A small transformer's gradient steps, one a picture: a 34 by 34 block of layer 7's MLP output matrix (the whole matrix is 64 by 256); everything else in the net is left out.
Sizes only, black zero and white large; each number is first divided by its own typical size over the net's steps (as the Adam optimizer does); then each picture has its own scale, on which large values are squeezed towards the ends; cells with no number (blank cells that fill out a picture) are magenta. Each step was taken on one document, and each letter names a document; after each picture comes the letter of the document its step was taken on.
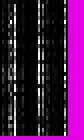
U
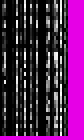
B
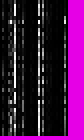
U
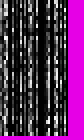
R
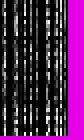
B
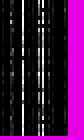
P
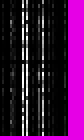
P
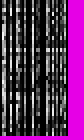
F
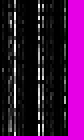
U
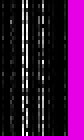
P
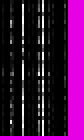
P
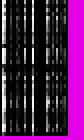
F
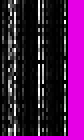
U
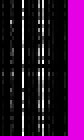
P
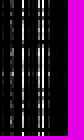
P
